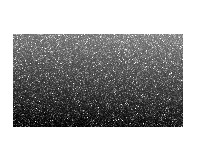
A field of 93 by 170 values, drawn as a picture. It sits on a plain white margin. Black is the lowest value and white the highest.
No single row or column stands out from its neighbours. On average the colour sits 30% of the way up the scale. No regular stripes run through it. The texture is fine-grained noise. Values rise toward the top.
